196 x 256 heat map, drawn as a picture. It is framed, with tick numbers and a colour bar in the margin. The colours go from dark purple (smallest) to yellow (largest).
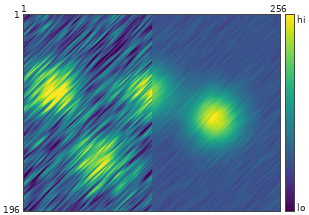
The halves do not mirror each other. The right part is calmer, past a seam about 50% of the way across. There are four bumps. Most values sit low, with a long tail of high ones.
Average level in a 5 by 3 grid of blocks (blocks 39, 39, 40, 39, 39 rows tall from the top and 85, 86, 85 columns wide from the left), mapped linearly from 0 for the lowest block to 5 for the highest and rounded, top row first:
0 0 0
4 3 1
4 4 5
4 2 2
1 1 0
